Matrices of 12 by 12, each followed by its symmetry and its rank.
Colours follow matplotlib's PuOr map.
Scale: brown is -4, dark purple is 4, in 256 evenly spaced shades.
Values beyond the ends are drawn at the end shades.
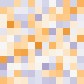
neither, full rank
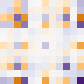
symmetric, rank two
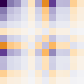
symmetric, rank one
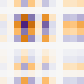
neither, rank one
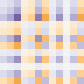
symmetric, rank one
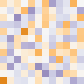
neither, full rank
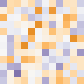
neither, full rank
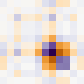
symmetric, rank two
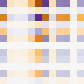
neither, rank one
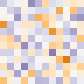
neither, full rank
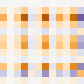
neither, rank one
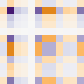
symmetric, rank one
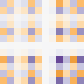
symmetric, rank one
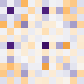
symmetric, rank two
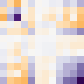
symmetric, rank two
